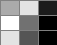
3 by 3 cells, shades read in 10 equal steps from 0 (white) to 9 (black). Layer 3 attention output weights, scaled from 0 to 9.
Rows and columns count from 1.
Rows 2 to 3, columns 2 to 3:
5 9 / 6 9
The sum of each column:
4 12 26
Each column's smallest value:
0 1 8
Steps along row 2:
up up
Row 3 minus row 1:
-2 5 1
